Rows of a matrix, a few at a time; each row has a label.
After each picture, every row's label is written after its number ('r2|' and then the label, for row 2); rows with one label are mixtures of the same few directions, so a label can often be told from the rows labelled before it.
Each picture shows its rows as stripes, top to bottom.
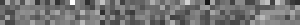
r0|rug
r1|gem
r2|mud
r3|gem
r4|mud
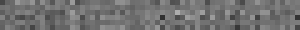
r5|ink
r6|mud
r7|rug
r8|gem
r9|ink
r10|gem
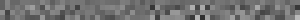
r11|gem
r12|ink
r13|gem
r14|ink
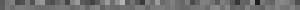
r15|gem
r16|mud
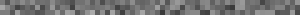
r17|gem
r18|ink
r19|gem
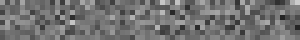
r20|rug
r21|rug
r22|mud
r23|mud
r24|rug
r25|ink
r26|rug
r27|mud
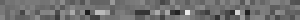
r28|rug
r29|rug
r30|rug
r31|mud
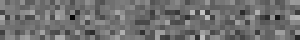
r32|rug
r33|mud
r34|ink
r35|rug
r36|rug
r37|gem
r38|gem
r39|ink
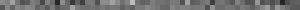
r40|mud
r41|rug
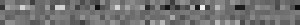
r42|mud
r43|ink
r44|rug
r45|mud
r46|mud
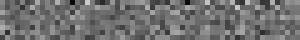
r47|rug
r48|ink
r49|ink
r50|mud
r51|mud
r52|ink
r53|gem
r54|gem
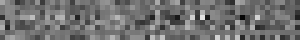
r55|ink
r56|mud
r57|ink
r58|ink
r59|rug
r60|gem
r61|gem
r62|mud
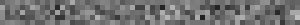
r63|rug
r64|mud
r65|rug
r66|ink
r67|mud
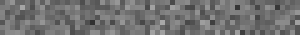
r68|mud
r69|ink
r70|ink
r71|gem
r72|gem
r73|ink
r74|mud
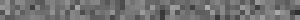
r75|gem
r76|ink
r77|rug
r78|mud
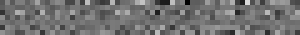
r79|rug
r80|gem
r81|ink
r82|rug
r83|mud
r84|mud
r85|ink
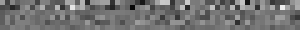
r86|rug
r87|mud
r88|ink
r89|rug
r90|rug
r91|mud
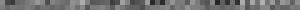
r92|mud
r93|rug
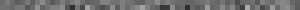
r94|gem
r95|rug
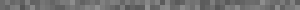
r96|gem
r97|ink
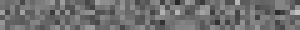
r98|rug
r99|gem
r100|rug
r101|gem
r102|mud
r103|gem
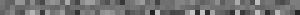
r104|gem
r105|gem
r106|ink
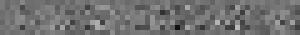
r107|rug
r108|rug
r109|rug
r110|ink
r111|mud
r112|rug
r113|rug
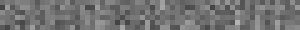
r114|mud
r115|gem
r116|ink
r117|gem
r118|ink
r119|ink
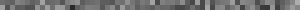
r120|ink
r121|rug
